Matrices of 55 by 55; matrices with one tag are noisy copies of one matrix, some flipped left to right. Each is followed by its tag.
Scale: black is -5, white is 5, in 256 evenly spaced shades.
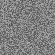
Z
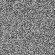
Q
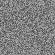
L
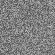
Q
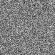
Q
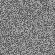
Q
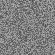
Z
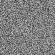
Q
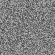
L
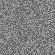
Z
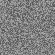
L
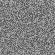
L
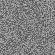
Z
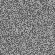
Q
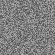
Z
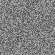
L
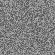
L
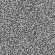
Z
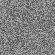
L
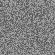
L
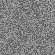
Z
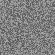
L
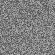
Q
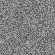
Z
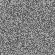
L
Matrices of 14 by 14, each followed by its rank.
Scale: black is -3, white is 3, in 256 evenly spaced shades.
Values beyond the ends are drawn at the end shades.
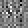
three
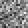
full rank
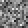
full rank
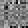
three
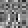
three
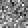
full rank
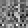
three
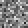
full rank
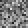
full rank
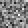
full rank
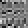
three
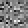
three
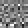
three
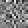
three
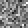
full rank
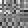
three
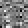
three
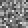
full rank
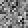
full rank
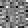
three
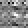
three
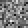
full rank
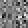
three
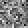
full rank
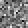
full rank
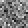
full rank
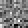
three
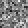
full rank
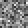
full rank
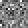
three
